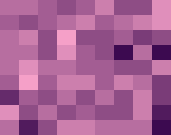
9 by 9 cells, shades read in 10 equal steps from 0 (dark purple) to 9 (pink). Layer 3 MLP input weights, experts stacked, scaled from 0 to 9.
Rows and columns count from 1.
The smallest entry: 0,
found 3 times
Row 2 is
5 4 5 6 7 5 6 7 8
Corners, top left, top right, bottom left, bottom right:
6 8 6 0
